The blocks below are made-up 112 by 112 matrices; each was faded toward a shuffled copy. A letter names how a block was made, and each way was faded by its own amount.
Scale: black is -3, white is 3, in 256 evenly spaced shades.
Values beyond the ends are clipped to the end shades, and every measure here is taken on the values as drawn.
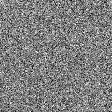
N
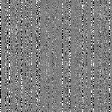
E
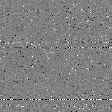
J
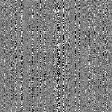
E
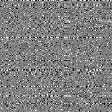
J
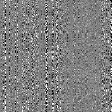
E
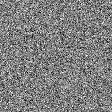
N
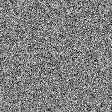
N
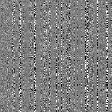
E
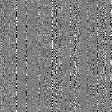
E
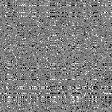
J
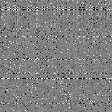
J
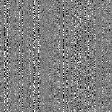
E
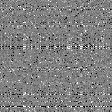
J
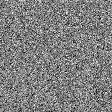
N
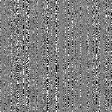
E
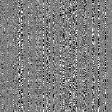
E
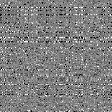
J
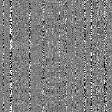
E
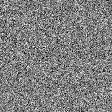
N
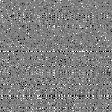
J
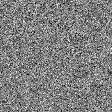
N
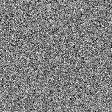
N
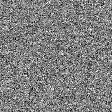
N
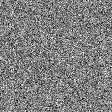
N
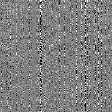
E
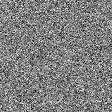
N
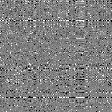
J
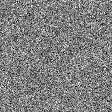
N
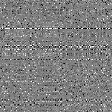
J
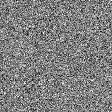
N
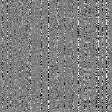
E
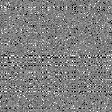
J
